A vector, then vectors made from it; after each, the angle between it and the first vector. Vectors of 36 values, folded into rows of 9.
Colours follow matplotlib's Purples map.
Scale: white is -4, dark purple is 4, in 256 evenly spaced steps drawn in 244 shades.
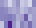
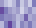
nearly parallel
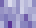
nearly parallel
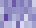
partly opposed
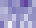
nearly opposite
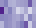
orthogonal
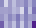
orthogonal
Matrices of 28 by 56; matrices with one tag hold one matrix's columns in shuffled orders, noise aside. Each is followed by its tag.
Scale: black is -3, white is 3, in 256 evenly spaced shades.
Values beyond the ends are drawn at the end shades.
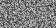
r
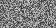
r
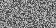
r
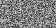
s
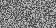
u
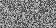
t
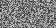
t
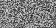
t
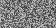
u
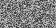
s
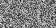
u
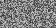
t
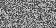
t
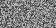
r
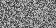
r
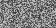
t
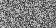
r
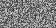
t
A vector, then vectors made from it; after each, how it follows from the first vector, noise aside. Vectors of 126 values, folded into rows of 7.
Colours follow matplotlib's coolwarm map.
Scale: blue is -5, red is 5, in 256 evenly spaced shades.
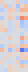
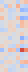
negated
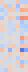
copied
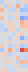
negated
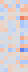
copied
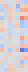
copied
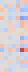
negated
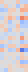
copied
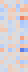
copied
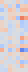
copied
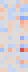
negated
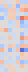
copied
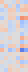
copied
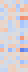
copied
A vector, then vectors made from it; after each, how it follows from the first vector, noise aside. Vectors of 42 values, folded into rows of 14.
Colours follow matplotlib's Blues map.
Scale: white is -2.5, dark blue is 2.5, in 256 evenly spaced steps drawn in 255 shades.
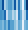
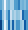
reversed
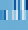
partly zeroed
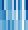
copied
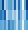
copied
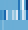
partly zeroed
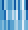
copied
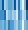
copied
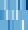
partly zeroed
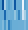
partly zeroed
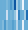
partly zeroed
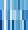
reversed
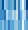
copied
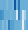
partly zeroed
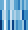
reversed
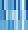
copied
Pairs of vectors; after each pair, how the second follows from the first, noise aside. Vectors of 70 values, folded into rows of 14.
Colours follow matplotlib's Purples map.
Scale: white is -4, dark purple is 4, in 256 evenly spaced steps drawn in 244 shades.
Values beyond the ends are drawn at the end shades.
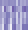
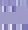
partly zeroed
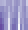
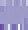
partly zeroed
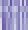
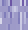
partly zeroed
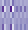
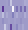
partly zeroed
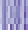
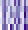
scaled up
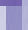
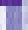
scaled up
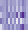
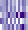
scaled up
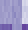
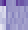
reversed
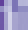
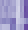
reversed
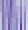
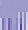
partly zeroed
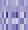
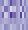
reversed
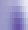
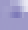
partly zeroed
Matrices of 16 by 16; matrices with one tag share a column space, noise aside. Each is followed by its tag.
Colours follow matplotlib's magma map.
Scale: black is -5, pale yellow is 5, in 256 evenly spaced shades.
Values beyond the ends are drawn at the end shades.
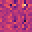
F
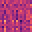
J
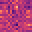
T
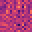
T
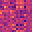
T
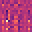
J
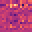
F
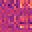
F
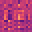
J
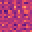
T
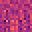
J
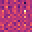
T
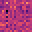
T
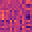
J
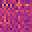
F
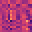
J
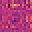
F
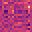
T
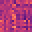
J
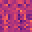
J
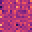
T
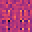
J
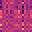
T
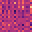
T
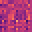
J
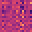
T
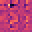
F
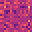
T
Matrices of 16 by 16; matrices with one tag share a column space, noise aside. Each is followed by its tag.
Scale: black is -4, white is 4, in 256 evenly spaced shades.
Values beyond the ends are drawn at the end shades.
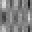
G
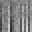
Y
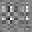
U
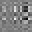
U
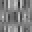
G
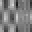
G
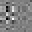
U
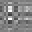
U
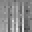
Y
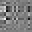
U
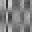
G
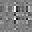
U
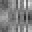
G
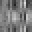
G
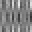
G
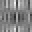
G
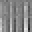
Y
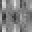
G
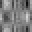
G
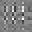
U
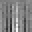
Y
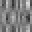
G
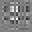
U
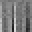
Y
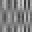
G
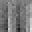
Y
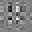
U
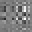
U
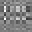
U
